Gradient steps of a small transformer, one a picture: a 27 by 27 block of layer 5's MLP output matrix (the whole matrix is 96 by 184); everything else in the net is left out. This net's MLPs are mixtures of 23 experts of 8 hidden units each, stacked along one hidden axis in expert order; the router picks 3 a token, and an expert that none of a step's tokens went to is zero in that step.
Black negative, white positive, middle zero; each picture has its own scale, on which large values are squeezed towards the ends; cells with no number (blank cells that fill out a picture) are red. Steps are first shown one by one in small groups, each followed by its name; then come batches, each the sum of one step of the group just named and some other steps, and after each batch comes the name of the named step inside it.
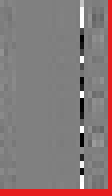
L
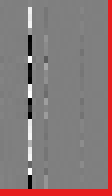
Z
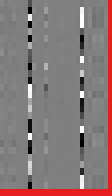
L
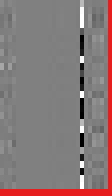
L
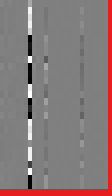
Z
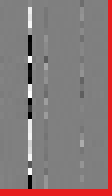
Z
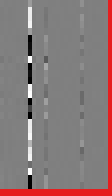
Z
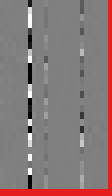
Z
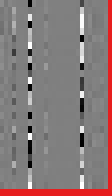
L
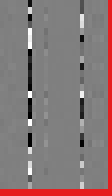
L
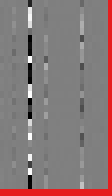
Z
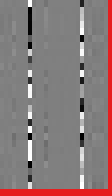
L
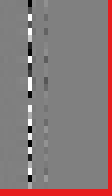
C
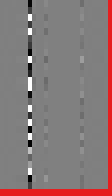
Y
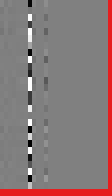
C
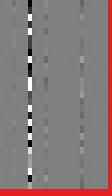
Y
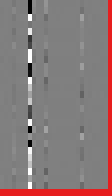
C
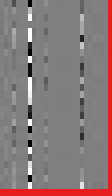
C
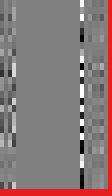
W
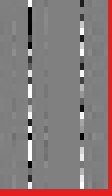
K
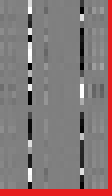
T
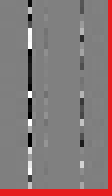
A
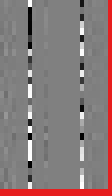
K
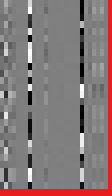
T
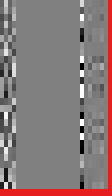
W
